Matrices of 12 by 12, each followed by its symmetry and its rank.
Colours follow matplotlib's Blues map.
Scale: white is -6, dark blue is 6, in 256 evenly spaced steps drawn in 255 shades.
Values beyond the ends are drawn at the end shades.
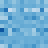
neither, rank two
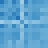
symmetric, rank two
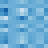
neither, rank one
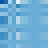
neither, rank one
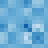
symmetric, rank two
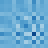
symmetric, rank two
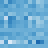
neither, rank two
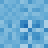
symmetric, rank two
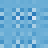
neither, rank one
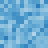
symmetric, full rank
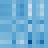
neither, rank one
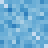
symmetric, full rank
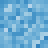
symmetric, full rank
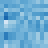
neither, rank two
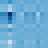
neither, rank one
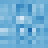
neither, rank two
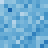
symmetric, full rank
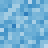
symmetric, full rank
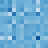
symmetric, rank two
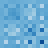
symmetric, rank two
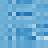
neither, rank two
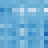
neither, rank two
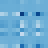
neither, rank one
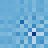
symmetric, rank two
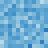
symmetric, full rank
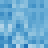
neither, rank two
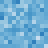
symmetric, full rank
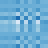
neither, rank one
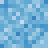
symmetric, full rank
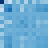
symmetric, rank two
